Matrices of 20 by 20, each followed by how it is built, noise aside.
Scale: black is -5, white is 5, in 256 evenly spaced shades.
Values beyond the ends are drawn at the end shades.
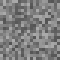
noise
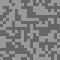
noise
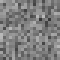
noise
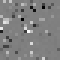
sparse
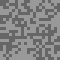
noise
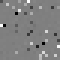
sparse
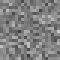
noise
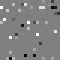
sparse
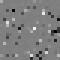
sparse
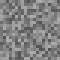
noise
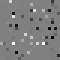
sparse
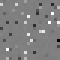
sparse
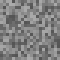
noise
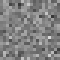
noise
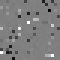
sparse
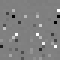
sparse
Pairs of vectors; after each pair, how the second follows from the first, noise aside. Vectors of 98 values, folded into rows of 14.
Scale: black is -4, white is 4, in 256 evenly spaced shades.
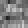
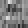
negated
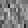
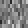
shuffled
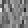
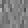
shrunk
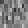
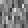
negated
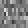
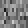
negated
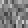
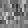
shuffled
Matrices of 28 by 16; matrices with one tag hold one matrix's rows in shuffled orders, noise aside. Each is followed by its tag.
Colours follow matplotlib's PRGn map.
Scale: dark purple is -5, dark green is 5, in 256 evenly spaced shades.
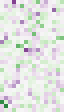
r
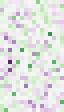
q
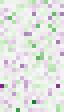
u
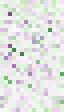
q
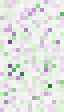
q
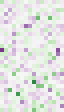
u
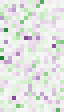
r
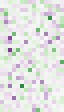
q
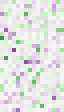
r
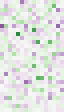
u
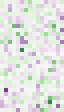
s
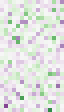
s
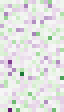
q
